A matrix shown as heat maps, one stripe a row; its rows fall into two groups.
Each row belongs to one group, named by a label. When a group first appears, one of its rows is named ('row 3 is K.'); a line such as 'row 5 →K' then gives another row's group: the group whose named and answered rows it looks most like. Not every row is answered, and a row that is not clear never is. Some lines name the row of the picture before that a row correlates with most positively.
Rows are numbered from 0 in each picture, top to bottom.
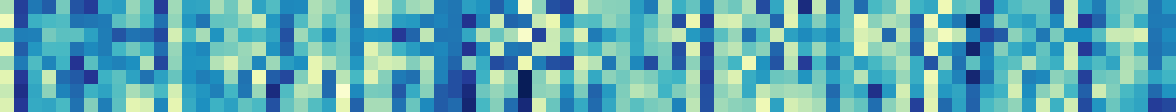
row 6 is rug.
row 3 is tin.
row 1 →tin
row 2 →rug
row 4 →tin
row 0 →tin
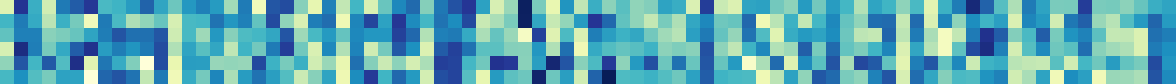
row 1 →rug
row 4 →tin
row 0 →rug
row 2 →rug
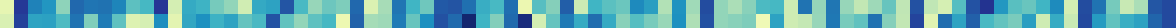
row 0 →tin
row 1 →tin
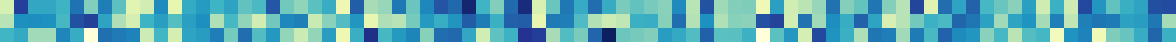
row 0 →tin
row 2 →rug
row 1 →tin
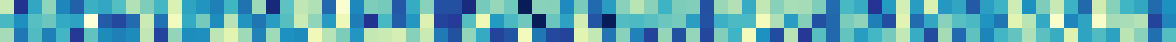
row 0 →rug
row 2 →tin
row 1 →rug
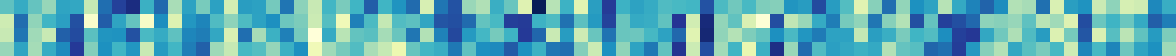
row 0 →rug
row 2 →rug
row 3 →tin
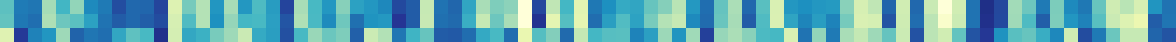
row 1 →rug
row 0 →rug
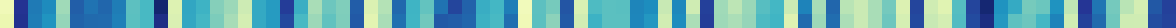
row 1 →tin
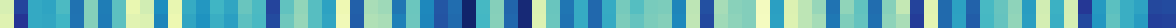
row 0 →tin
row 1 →tin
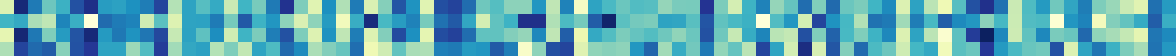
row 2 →rug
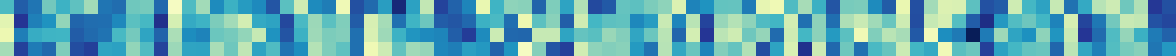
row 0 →rug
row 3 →tin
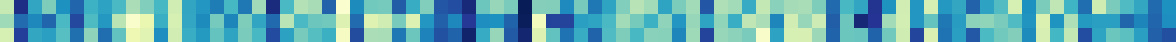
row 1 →tin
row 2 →tin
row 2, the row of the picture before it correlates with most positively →2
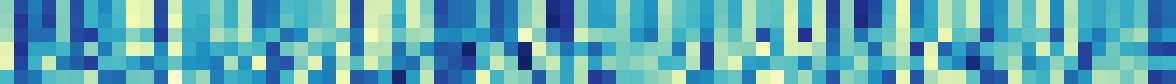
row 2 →tin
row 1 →tin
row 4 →rug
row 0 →tin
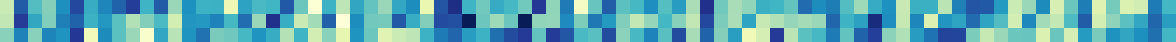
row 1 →rug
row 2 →tin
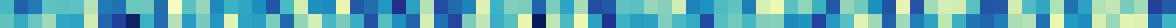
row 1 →rug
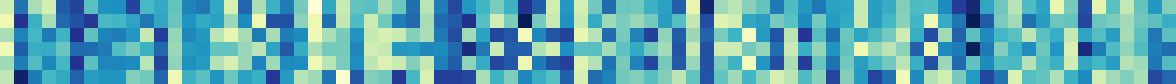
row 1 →rug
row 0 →rug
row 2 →tin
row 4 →tin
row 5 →rug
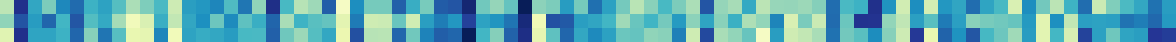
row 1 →tin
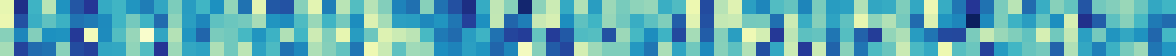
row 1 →tin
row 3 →tin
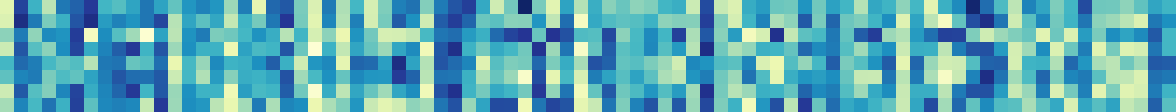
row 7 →tin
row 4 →rug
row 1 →rug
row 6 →rug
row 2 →tin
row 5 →rug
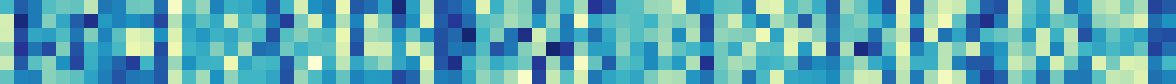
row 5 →rug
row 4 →rug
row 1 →rug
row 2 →tin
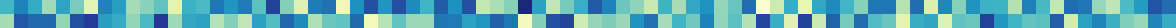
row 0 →rug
